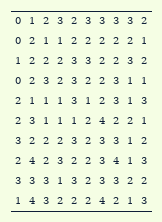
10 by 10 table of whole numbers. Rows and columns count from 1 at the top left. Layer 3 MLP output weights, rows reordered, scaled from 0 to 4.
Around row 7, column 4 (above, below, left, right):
1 3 2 3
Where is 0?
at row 1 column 1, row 2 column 1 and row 4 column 1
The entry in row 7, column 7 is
3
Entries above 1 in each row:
8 6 9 7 5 6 9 9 9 8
